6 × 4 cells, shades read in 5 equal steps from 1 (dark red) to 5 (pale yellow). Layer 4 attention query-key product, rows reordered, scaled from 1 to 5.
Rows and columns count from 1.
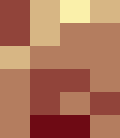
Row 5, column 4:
2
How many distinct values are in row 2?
3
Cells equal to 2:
6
